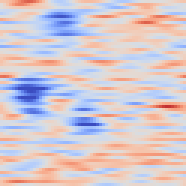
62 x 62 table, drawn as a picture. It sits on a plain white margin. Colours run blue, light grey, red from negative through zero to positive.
Mirror symmetry: none. Ninth with the lowest average: middle left. Grain: streaks across. Dips: three.
